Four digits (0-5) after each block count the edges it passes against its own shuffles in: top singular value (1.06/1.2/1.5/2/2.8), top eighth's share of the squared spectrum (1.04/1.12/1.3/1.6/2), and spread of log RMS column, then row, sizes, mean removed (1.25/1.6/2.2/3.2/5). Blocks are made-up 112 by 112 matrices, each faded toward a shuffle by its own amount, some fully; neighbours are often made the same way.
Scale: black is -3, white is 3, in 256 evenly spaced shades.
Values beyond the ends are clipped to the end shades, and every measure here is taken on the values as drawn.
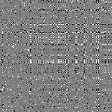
5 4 3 3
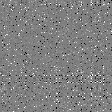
4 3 2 2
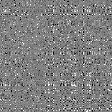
5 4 3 3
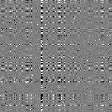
5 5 4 4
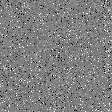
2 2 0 0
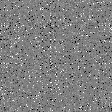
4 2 1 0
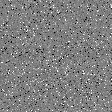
2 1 0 0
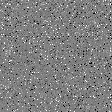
3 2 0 0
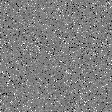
3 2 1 0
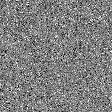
2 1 0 0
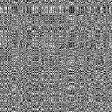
5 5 4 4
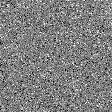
1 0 0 0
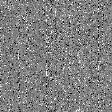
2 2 3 0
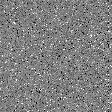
2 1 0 0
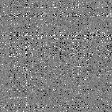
2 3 3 3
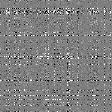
3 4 4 4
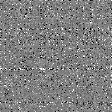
2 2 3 3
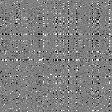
5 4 3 3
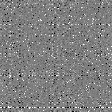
4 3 1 2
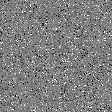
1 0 1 0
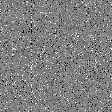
2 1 1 0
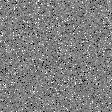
0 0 0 0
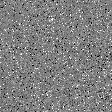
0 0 1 0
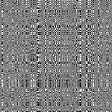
5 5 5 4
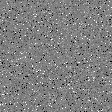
0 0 0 0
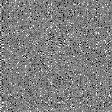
4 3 2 1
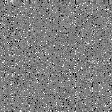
4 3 2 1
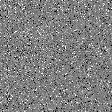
3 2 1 0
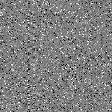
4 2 1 0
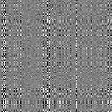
5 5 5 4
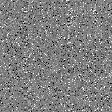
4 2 1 0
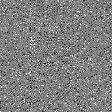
3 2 1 0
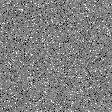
2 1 0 0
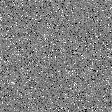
0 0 0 0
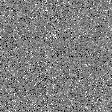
1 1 1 2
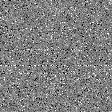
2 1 0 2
